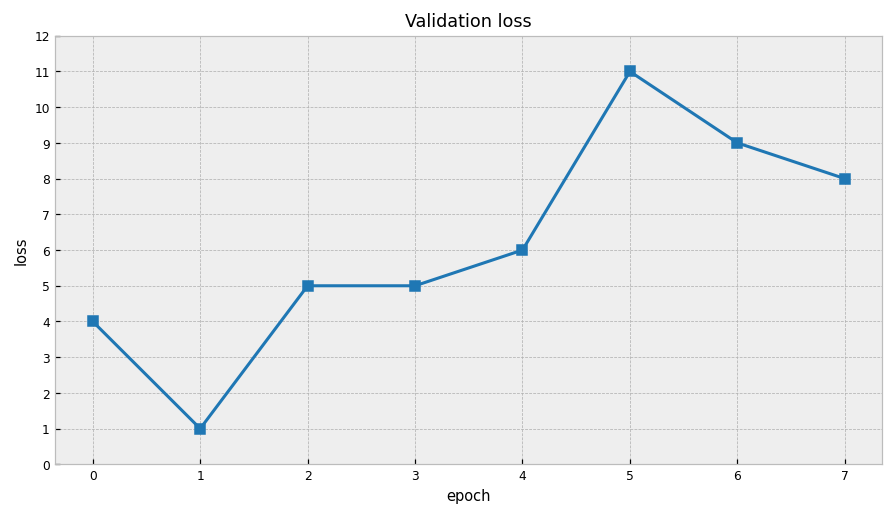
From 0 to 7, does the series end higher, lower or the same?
higher
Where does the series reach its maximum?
5
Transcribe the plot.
Title: Validation loss
x-axis: epoch, ticks 0 1 2 3 4 5 6 7
y-axis: loss, ticks 0 1 2 3 4 5 6 7 8 9 10 11 12
Values:
4 1 5 5 6 11 9 8
